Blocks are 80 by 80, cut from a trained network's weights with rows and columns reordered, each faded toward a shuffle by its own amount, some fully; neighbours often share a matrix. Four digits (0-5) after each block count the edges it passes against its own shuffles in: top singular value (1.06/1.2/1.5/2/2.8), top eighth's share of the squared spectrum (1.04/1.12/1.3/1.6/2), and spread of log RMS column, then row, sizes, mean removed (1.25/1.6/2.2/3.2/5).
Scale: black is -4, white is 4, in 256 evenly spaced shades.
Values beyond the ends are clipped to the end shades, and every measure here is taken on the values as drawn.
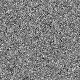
1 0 0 0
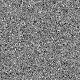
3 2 0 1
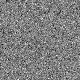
0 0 0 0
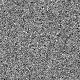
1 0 0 0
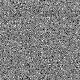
2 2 1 0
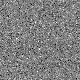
0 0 0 0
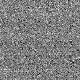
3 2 1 1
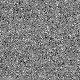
2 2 0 0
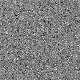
1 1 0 0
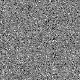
2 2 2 0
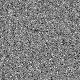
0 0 0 0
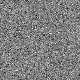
0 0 0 0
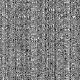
4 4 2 3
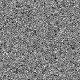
3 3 1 1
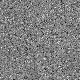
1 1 0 0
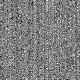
3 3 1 1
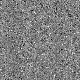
0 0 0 0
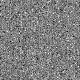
1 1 0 0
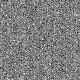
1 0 0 0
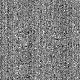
3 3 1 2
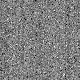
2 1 0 0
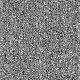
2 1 0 0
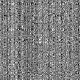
4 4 2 3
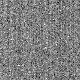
2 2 0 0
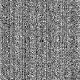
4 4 1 2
